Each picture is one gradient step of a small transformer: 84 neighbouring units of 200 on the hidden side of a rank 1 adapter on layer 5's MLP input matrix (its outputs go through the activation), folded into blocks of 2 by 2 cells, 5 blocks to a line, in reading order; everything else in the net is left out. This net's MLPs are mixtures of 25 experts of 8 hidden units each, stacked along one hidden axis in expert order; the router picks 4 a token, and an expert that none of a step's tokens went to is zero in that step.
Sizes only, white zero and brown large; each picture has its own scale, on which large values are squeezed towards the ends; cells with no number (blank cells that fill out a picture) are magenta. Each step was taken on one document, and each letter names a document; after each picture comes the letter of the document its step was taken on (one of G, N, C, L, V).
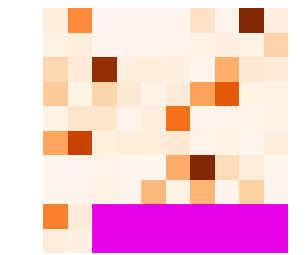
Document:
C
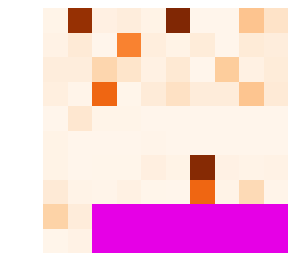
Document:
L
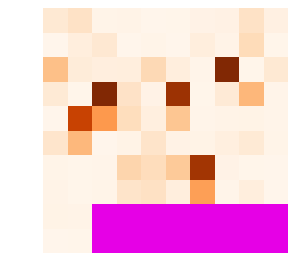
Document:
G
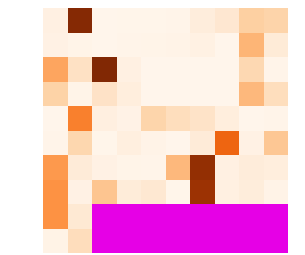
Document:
C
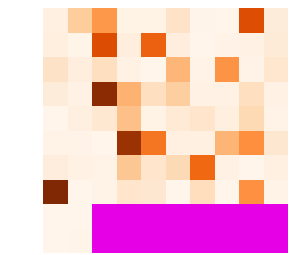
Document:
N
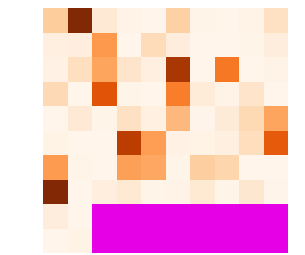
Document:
N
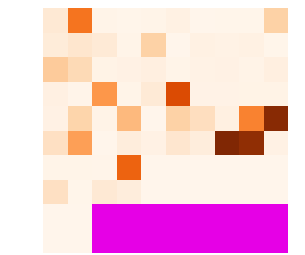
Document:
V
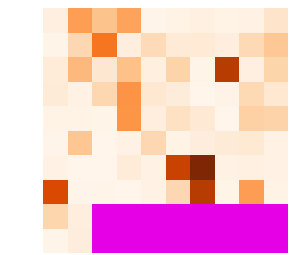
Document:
N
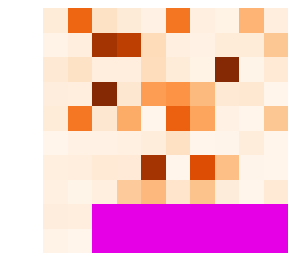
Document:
G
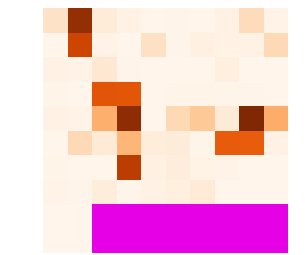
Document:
V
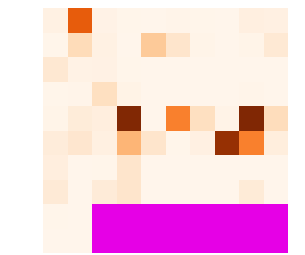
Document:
V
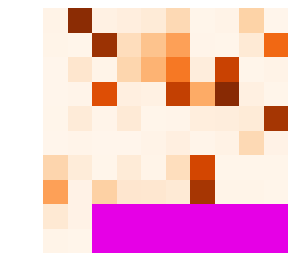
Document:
N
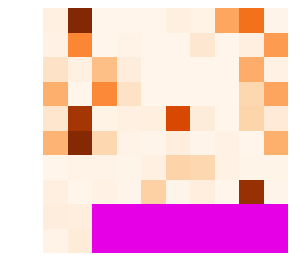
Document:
C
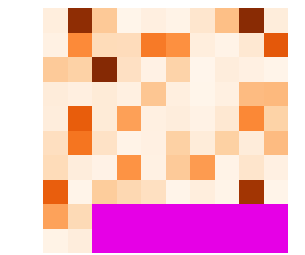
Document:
C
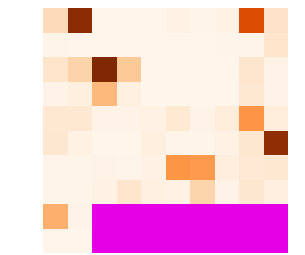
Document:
C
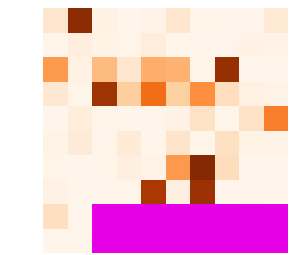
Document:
G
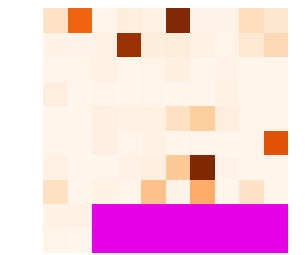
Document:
L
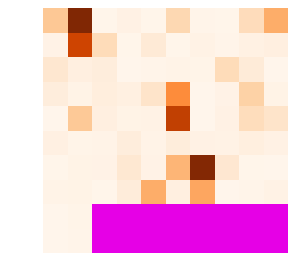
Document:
G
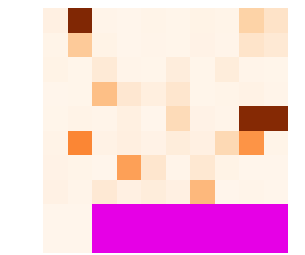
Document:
V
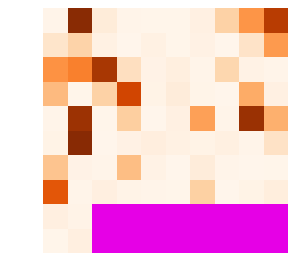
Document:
N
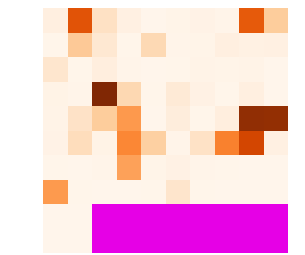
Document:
V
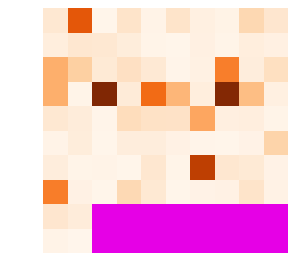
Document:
L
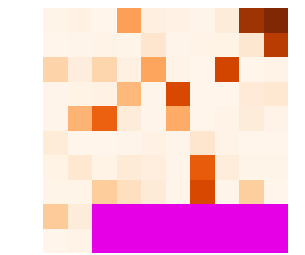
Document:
G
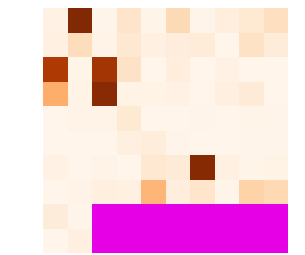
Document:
L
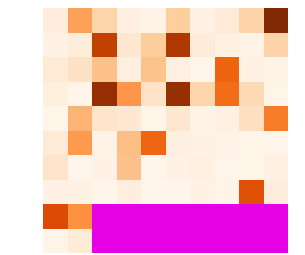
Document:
N
